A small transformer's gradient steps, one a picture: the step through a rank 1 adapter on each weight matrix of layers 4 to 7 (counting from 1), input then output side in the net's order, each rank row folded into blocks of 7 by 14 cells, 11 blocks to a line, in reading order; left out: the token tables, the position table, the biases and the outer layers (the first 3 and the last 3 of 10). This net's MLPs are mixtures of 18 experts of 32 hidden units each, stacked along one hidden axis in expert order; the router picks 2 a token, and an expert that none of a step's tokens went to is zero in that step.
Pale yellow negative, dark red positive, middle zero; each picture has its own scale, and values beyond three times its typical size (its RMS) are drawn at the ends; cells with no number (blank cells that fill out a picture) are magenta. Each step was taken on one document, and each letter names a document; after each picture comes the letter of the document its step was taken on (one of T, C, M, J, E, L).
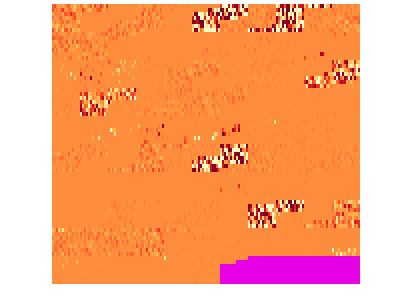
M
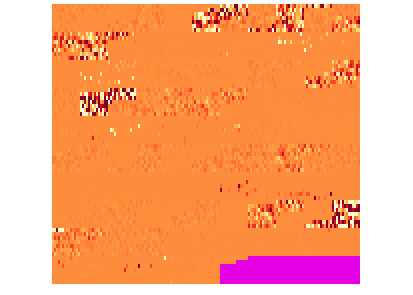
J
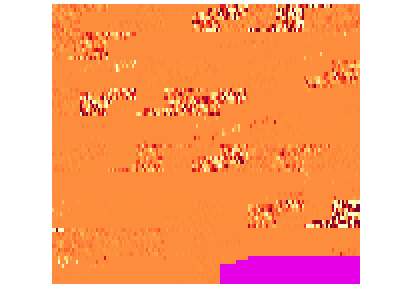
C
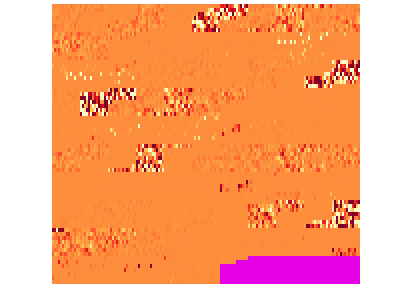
J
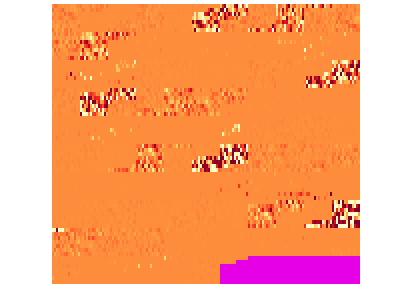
J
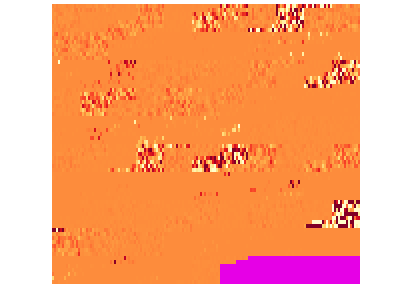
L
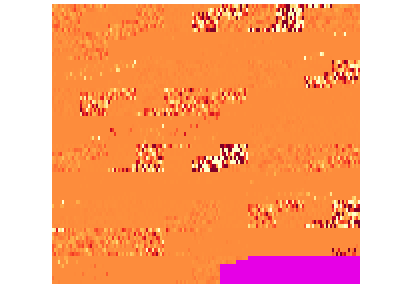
C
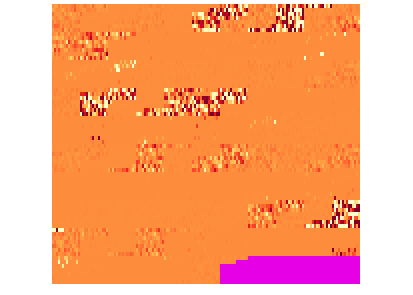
C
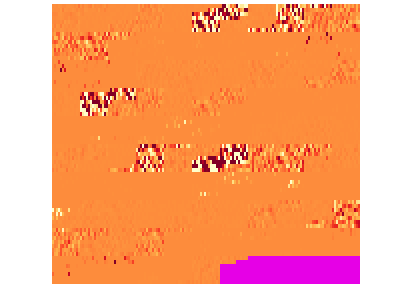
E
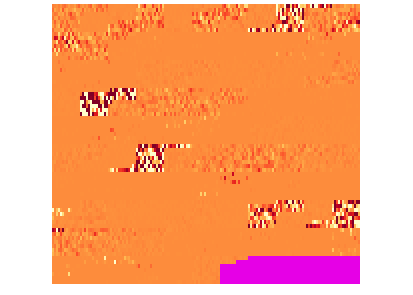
E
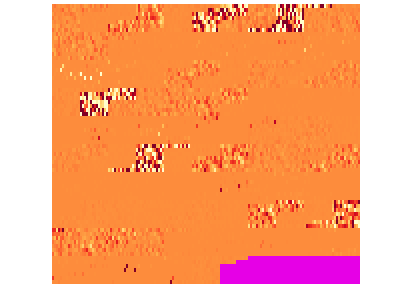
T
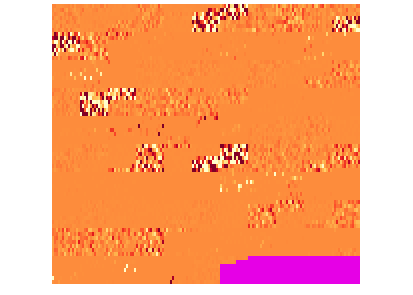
T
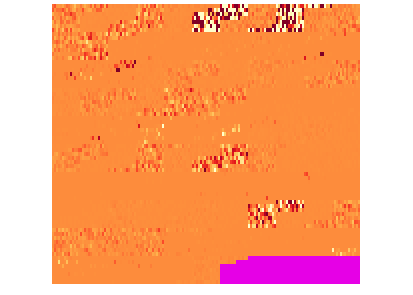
M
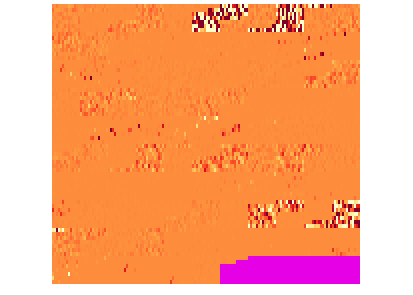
M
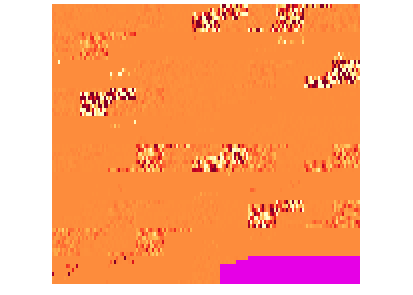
L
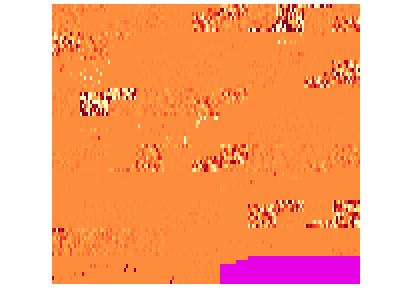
T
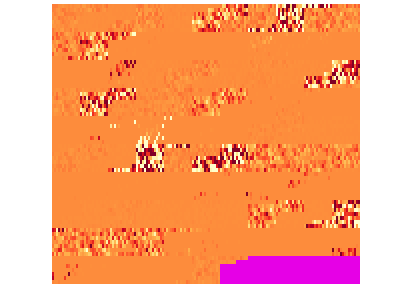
L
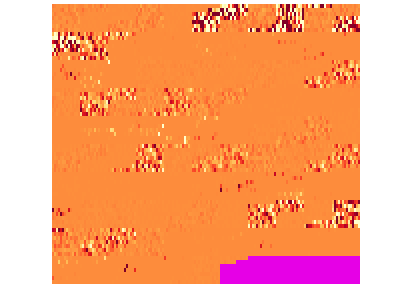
T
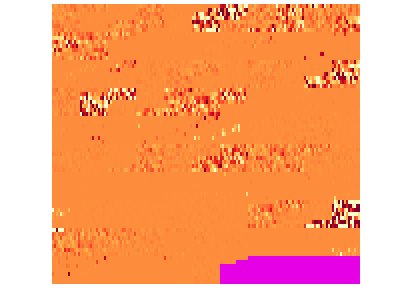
C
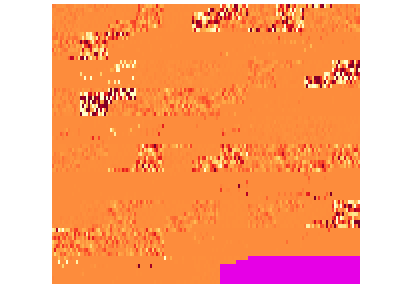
J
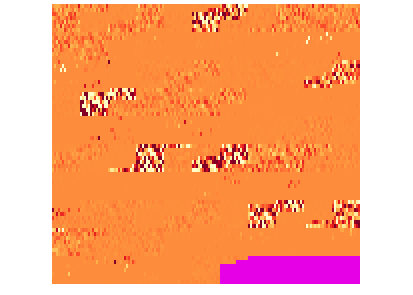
E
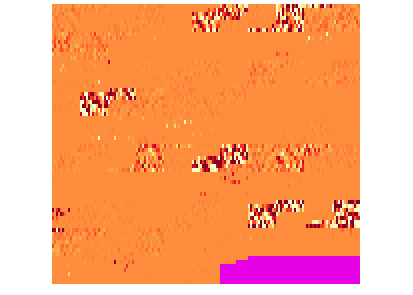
E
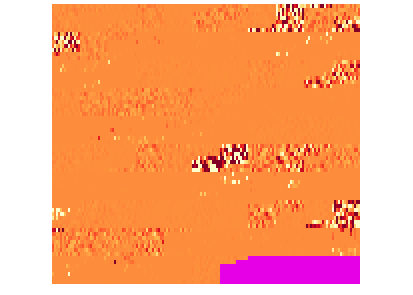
E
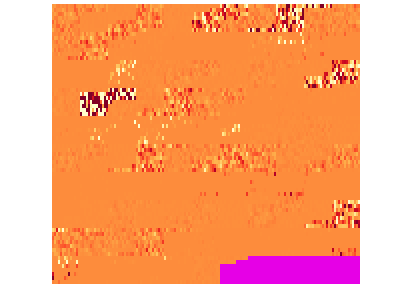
L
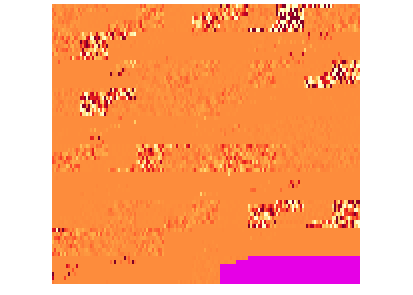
L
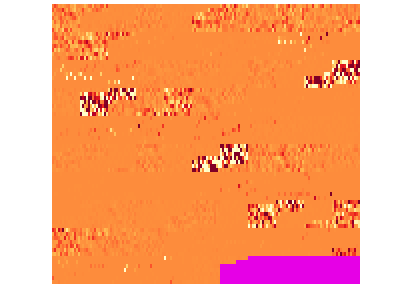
J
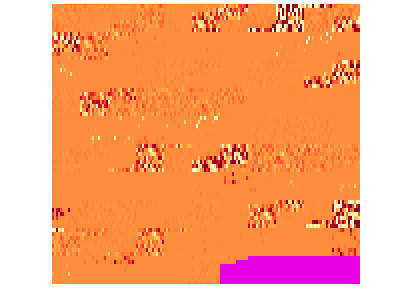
E
